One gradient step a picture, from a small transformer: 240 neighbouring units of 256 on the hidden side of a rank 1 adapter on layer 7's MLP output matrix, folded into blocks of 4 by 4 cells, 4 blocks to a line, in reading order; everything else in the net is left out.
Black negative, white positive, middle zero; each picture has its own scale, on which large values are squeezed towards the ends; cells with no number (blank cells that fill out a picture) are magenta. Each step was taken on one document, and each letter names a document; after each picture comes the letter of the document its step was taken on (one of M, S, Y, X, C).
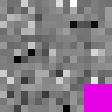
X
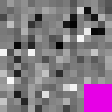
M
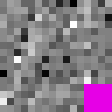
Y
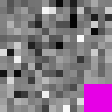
M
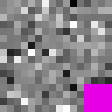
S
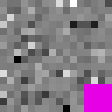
X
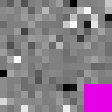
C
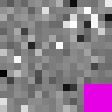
C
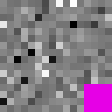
Y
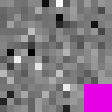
S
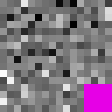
X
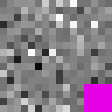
S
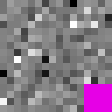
Y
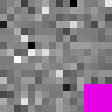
X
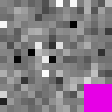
Y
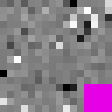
C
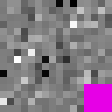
Y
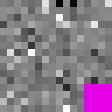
S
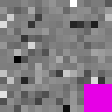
X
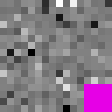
S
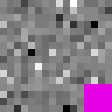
X
